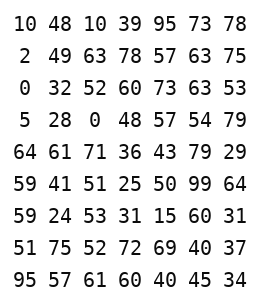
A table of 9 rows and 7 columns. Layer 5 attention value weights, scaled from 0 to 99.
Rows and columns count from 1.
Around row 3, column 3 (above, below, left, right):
63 0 32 60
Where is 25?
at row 6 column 4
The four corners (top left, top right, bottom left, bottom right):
10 78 95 34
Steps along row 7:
down up down down up down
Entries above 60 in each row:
3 4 2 1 4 2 0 3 2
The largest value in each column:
95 75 71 78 95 99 79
